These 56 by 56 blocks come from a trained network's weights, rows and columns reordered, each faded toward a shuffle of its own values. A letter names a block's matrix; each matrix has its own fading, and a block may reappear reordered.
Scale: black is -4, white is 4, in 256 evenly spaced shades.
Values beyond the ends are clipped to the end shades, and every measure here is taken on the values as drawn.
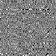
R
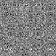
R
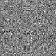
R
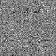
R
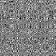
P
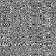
P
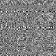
P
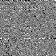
R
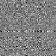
P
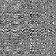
P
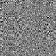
R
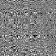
P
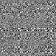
P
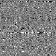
R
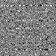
R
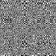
P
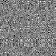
R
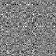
P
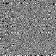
R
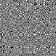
R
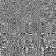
P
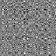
P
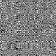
P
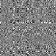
P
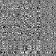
P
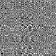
P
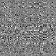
P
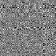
P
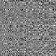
P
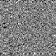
R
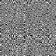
P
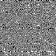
R
